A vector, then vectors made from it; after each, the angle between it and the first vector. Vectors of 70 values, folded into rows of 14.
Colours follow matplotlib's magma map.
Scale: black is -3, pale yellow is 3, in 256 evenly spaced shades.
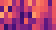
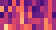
nearly opposite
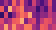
nearly opposite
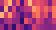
nearly parallel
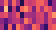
partly aligned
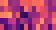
partly aligned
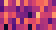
partly aligned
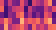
partly opposed
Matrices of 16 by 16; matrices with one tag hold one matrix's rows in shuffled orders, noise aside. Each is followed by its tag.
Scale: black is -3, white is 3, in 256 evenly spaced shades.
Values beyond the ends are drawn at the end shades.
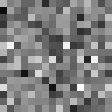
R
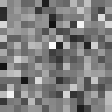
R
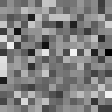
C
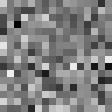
C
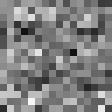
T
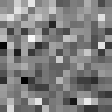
T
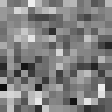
T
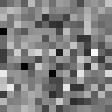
R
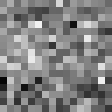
T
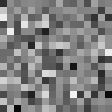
C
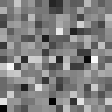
R
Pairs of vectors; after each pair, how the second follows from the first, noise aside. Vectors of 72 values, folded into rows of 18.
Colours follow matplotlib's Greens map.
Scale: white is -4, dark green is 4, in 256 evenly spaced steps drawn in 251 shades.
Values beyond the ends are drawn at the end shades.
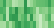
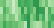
reversed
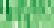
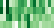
scaled up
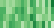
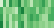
reversed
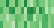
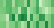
reversed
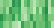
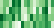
scaled up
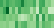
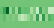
partly zeroed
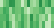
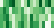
scaled up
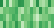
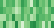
reversed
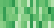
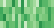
reversed
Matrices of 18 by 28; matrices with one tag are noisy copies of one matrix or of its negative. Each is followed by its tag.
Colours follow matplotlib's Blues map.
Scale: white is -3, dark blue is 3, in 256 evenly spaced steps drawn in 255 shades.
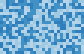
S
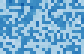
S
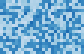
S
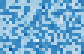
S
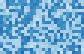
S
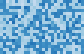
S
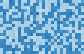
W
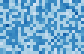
W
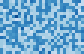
W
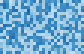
W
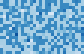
W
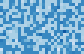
W
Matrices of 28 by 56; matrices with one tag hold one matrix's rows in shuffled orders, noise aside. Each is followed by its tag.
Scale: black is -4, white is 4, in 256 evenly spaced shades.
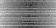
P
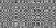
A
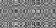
A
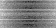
P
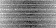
P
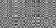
A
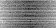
P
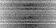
P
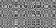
A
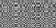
A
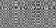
A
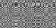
A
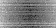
P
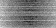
P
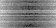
P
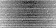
P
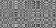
A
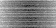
P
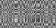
A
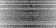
P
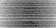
P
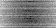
P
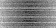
P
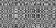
A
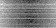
P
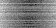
P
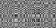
A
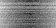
P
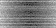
P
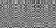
A
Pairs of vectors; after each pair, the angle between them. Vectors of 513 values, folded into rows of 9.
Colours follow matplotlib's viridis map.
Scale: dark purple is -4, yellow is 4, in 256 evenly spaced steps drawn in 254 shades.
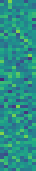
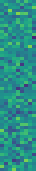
orthogonal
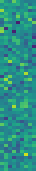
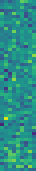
partly opposed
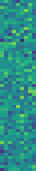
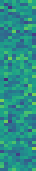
partly aligned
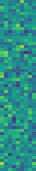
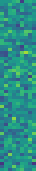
nearly opposite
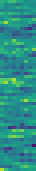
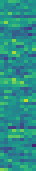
nearly parallel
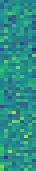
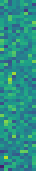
partly opposed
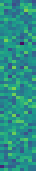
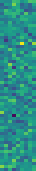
nearly opposite
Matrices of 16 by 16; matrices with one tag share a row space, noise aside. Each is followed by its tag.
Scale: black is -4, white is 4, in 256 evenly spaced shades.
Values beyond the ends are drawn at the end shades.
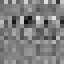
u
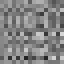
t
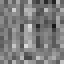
u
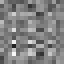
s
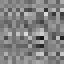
t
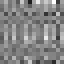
u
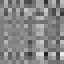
t
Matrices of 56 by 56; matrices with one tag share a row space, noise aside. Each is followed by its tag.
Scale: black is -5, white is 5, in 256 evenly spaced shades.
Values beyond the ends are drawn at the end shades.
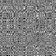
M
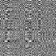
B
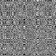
M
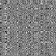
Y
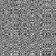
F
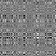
M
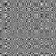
Y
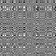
M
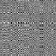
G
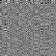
Y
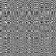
Y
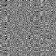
Y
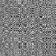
F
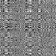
B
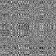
G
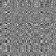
Y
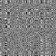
Y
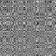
M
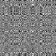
F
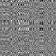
G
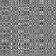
G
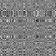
M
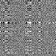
B
